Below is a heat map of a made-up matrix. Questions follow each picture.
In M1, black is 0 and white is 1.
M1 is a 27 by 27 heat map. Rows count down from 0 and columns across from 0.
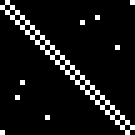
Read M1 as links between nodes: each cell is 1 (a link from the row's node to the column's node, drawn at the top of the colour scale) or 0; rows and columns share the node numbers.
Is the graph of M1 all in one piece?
yes
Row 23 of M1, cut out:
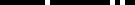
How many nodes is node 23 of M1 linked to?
3
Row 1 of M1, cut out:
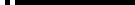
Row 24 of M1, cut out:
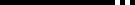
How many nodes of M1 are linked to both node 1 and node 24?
0
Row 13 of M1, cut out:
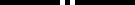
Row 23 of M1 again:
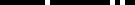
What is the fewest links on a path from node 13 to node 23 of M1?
5
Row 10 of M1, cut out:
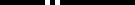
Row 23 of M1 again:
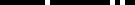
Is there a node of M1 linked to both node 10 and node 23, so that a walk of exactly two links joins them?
yes
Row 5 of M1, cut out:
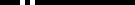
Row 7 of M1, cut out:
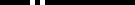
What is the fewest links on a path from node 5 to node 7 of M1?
2
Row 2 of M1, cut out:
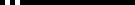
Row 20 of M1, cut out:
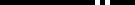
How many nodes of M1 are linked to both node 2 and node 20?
0
